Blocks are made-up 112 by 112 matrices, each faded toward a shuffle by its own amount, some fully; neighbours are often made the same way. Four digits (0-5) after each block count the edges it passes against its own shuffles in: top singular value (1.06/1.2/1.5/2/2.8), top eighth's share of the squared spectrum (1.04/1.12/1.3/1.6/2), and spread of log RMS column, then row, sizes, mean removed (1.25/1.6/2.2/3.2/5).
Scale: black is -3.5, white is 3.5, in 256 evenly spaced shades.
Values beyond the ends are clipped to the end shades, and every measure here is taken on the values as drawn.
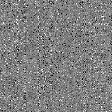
4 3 2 1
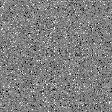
3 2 1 1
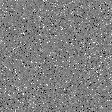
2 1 0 0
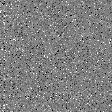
3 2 1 0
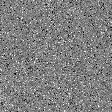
2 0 0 0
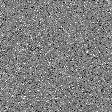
2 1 0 0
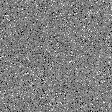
1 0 0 0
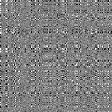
5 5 4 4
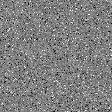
3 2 1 1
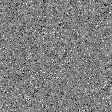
1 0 0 0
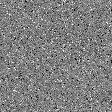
0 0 0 0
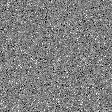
0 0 0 0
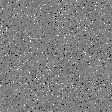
2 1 0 0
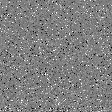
2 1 0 1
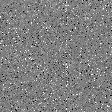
1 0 0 0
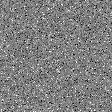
0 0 0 0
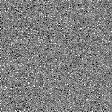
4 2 1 1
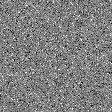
1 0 0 0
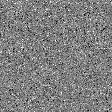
2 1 0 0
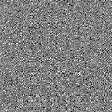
4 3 2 2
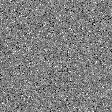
2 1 0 0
